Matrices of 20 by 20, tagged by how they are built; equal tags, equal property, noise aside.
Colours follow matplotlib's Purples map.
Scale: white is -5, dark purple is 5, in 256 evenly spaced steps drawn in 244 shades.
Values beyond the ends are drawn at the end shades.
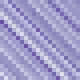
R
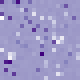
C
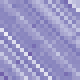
R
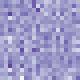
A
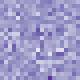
A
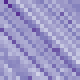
R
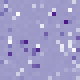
C
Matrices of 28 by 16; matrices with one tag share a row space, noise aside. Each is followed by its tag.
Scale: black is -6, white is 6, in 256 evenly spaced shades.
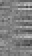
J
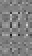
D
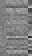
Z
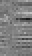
J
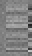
Z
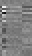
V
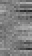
J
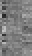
V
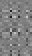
D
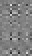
D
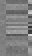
Z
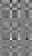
D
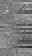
J
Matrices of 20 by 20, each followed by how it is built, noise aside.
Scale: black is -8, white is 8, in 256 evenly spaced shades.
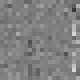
uneven columns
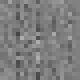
uneven columns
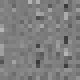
uneven columns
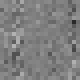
uneven columns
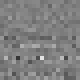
uneven rows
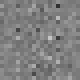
uneven columns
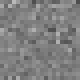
uneven rows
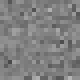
uneven rows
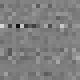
uneven rows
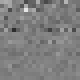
uneven rows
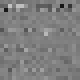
uneven rows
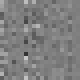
uneven columns
